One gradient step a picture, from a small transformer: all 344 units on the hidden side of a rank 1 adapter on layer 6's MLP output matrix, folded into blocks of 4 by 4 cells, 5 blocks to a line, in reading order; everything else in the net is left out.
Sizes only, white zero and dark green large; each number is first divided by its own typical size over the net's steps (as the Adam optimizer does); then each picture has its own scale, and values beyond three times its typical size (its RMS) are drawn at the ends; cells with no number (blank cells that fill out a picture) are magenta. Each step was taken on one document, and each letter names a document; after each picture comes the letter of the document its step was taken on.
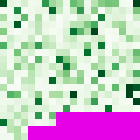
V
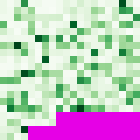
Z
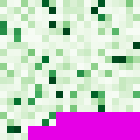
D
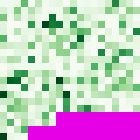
Z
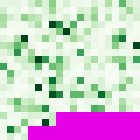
D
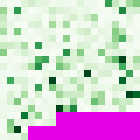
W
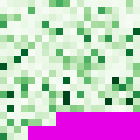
Z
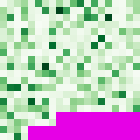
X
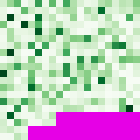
X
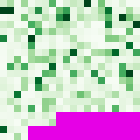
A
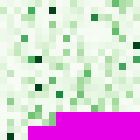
D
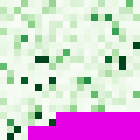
D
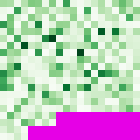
X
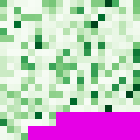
V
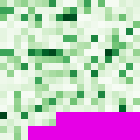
A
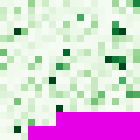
W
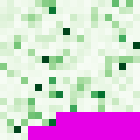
D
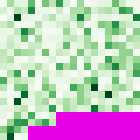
Z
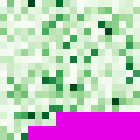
Z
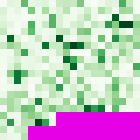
Z
